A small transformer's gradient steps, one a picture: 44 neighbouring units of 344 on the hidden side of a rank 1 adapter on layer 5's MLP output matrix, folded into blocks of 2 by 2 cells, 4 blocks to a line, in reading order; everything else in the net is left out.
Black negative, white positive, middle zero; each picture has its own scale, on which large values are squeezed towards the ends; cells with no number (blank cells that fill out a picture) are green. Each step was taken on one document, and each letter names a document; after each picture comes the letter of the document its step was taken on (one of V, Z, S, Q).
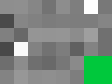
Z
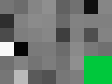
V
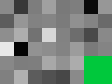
Z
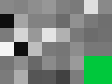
Z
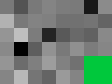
Z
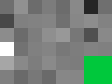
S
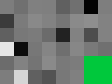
V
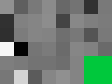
V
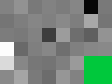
S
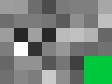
Z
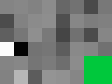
V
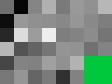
S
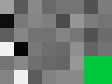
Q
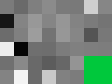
Q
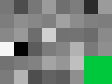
Z
